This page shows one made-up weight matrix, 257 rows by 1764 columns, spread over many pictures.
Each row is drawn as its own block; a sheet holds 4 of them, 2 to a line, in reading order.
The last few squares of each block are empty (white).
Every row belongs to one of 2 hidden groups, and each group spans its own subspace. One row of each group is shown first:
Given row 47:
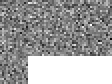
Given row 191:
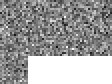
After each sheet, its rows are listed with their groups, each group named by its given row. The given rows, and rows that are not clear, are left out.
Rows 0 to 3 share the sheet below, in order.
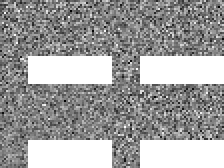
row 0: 191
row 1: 47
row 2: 191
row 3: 47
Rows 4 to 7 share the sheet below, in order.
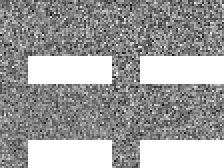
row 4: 191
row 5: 47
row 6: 191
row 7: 191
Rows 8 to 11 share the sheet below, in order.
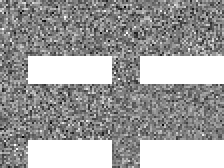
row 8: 191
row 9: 47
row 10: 191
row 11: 191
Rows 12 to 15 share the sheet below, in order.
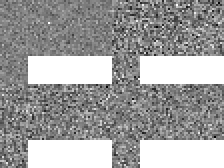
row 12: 191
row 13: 47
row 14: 47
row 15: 47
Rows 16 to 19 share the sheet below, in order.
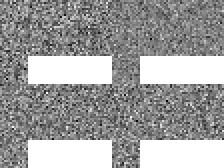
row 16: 47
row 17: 191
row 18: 47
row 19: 47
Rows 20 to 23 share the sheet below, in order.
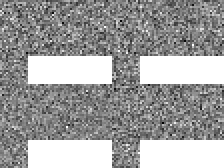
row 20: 191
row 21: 47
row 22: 47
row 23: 191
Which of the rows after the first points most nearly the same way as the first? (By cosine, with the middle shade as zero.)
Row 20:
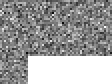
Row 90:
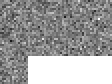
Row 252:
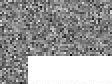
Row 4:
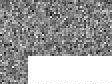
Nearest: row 4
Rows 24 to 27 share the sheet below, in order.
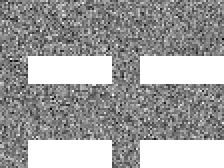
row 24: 191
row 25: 47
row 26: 47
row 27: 47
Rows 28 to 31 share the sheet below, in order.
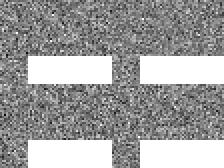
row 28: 191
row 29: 47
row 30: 191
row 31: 191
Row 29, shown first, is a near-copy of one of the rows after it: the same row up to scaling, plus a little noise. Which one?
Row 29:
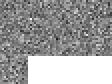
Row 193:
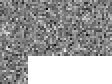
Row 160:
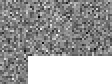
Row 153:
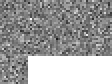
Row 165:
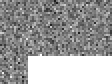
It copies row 153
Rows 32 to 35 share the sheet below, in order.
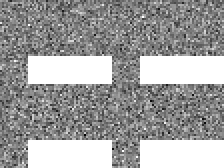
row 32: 191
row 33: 191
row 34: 47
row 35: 47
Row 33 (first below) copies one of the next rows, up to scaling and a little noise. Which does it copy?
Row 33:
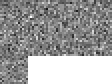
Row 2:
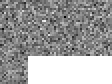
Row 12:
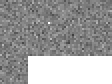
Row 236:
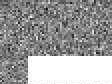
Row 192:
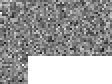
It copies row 236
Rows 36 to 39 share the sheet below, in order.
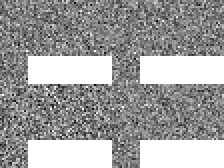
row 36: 47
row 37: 191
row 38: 47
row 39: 191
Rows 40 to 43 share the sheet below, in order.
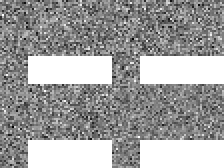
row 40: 47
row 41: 47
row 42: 47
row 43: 191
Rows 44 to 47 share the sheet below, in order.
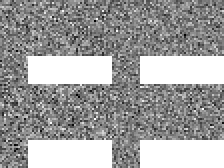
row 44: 47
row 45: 191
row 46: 191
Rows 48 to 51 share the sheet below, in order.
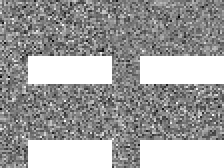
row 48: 191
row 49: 191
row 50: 191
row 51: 191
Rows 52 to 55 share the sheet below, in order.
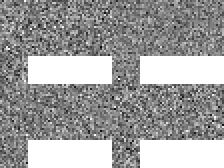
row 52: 47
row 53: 47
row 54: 47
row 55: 191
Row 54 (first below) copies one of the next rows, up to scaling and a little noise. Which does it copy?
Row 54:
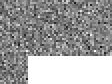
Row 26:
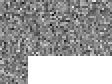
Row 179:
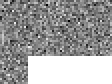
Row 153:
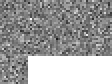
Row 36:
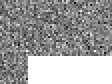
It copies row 36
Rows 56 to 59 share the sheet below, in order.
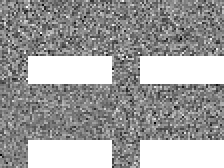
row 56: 47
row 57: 191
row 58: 47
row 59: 191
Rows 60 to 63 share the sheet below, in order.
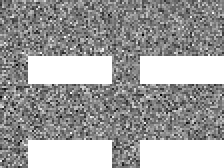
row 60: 191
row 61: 47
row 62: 191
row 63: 47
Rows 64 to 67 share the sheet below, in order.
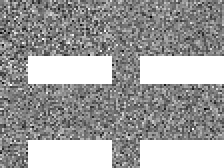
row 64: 191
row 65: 47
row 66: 191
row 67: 47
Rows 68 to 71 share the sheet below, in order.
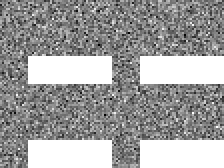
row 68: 47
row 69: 191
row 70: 47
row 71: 191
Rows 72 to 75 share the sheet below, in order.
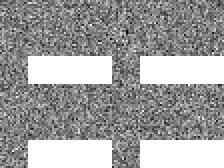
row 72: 47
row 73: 191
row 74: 191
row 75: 47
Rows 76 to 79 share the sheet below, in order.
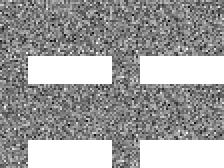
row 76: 191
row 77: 47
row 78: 47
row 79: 47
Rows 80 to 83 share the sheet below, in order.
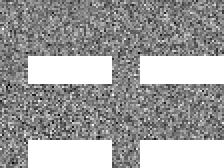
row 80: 191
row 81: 191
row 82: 47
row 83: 47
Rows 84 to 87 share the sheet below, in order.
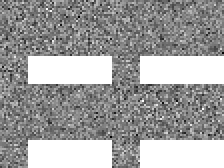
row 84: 47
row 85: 191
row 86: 191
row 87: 191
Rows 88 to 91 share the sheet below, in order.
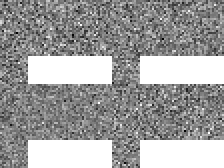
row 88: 191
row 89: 191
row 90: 191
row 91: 47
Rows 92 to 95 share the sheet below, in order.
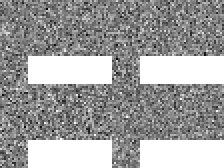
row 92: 47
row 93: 47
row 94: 47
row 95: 191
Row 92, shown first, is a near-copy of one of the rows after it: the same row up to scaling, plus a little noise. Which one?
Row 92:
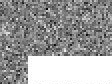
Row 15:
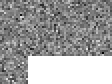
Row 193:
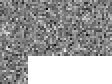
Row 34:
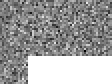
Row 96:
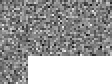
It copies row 193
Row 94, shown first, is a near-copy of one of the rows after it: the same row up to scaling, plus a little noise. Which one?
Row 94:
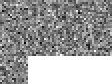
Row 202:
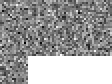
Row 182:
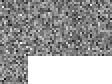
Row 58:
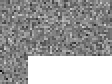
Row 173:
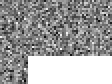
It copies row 202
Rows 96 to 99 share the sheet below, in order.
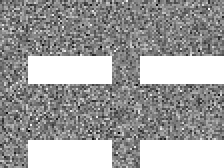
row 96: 47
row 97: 47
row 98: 47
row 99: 47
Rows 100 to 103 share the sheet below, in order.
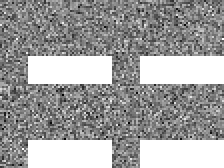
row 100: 191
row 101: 47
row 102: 191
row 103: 191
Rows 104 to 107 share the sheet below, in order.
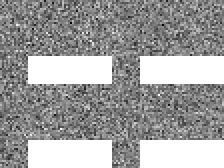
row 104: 47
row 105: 191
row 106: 191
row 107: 47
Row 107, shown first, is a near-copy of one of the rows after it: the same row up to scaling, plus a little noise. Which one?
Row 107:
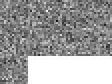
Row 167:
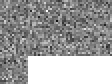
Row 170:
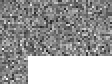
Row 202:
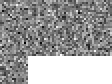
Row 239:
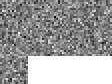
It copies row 167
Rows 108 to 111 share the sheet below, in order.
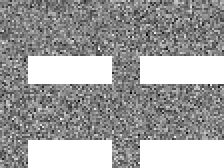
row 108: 191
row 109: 191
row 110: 47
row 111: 47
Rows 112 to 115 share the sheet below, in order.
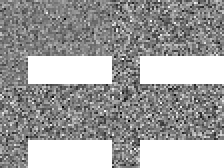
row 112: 191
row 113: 191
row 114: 191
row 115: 191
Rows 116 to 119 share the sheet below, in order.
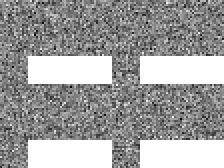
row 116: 191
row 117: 47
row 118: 191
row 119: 191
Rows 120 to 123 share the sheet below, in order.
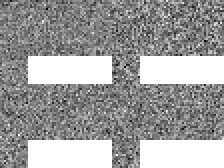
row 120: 191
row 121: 191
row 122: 47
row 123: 47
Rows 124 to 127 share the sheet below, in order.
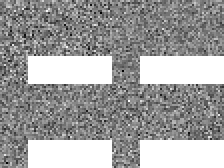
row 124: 47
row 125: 191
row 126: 47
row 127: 47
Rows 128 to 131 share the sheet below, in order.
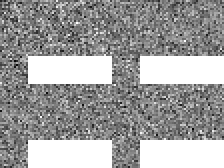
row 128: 191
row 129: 191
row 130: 47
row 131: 47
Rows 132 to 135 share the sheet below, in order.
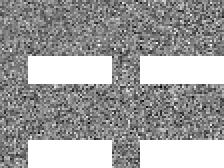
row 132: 47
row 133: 47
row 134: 47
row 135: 191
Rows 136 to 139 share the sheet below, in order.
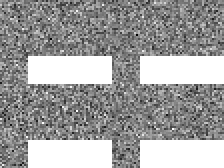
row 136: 191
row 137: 191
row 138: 191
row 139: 191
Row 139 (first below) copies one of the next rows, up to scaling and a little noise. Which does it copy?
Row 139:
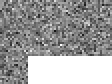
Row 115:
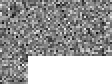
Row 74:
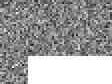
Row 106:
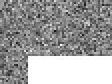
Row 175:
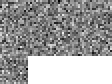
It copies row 106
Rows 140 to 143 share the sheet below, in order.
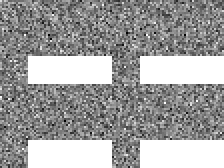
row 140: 191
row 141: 191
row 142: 191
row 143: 47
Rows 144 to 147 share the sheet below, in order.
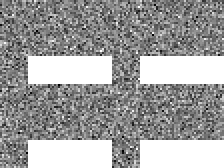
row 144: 191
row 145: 47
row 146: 191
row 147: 47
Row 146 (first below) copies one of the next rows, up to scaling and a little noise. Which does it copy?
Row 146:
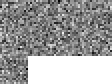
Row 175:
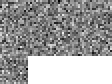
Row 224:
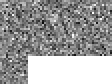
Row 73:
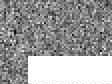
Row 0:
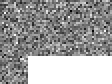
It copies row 175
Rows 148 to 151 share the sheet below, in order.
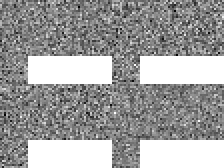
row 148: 191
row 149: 191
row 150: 191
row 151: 191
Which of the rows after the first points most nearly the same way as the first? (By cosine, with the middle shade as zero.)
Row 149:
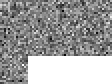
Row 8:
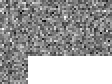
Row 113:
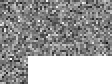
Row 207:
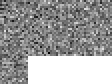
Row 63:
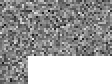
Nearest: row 63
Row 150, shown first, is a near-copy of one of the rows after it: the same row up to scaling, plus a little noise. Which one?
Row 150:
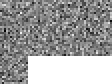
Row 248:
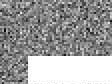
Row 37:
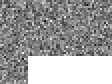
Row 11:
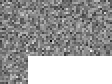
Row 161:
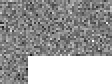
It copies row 248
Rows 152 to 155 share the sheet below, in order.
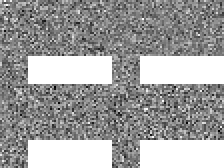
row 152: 191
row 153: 47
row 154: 47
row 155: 47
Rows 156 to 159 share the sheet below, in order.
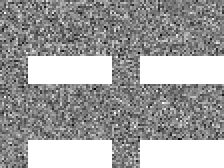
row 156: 191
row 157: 191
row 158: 191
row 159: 191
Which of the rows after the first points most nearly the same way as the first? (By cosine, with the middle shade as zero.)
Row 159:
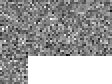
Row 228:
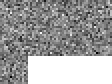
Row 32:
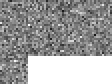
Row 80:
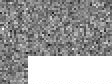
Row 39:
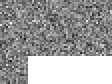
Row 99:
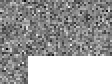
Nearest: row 32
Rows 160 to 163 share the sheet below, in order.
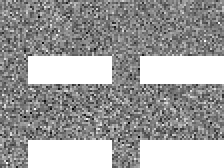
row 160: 47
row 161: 191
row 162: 47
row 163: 191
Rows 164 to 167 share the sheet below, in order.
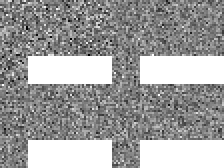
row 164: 47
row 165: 47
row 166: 47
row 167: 47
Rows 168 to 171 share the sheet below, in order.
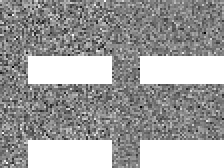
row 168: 191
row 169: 191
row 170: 47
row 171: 191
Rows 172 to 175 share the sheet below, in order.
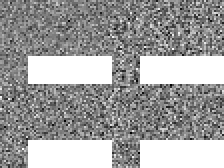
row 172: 47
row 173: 47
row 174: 191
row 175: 191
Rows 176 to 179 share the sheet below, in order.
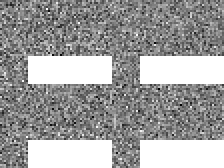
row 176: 47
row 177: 47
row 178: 191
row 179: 47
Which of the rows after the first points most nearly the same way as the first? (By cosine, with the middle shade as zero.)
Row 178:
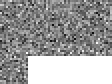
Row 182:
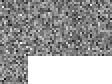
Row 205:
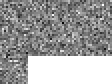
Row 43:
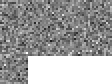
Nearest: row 43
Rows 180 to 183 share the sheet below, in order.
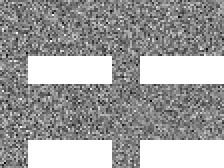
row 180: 191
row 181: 47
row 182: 47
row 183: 47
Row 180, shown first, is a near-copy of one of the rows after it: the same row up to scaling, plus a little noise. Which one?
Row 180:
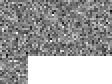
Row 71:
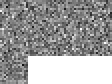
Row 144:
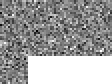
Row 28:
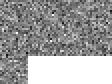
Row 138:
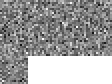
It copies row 28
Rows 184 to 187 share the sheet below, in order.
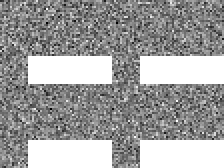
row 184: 47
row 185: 47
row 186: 47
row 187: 191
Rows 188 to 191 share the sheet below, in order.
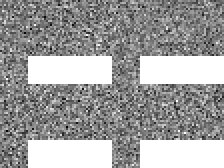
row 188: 47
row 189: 191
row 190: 47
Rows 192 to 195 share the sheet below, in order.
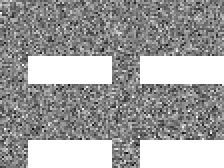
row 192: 191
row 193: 47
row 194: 47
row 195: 191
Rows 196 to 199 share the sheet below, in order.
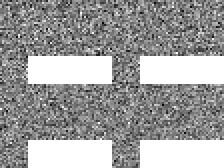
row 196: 191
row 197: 191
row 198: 191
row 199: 191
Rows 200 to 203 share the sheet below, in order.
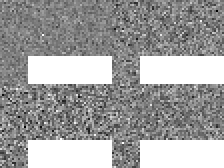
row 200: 47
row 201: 191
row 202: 47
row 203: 191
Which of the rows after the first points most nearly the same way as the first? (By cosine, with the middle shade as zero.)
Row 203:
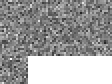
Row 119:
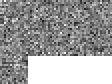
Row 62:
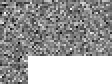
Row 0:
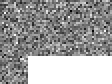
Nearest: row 0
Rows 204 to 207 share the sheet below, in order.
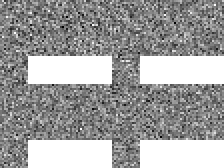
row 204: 47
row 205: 191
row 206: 47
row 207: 191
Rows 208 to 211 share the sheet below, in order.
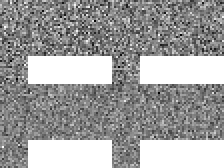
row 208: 47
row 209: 191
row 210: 47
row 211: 191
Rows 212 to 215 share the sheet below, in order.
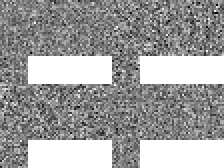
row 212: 47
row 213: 47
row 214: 191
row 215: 47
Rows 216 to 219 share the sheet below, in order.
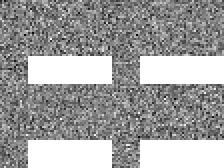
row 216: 191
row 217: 191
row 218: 47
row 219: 191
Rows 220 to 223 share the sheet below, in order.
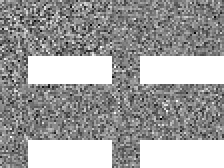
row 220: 47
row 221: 47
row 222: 191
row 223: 191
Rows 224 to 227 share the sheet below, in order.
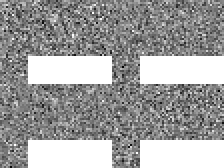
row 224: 191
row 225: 47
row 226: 191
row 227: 47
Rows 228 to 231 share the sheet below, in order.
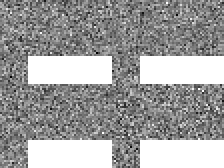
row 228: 47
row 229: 47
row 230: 47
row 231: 47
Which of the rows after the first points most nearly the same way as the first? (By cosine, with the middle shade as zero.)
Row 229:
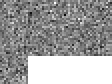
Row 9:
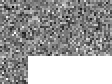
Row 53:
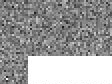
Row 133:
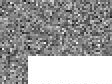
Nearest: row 133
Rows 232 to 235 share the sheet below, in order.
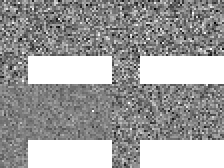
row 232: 47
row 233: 191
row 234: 191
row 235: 47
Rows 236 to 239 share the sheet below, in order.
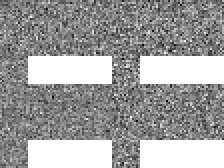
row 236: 191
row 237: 191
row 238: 47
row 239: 47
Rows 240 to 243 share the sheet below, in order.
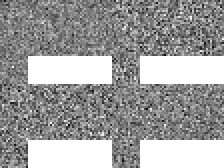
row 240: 191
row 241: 47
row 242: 191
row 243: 47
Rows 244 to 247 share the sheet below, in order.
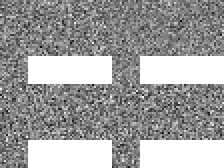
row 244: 191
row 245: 47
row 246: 191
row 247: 47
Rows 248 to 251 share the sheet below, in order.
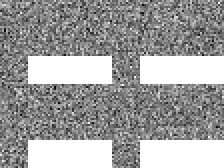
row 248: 191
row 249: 47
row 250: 47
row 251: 191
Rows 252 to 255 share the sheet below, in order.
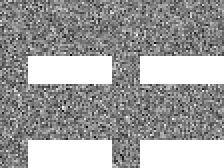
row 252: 191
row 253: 47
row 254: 191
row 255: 47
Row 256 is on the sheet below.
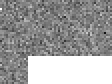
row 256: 47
